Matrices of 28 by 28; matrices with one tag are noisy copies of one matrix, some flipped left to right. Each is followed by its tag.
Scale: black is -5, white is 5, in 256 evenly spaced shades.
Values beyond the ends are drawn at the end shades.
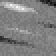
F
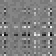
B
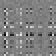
B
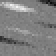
F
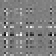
B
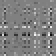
B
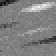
F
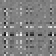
B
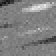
F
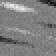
F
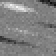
F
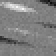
F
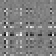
B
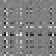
B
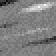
F
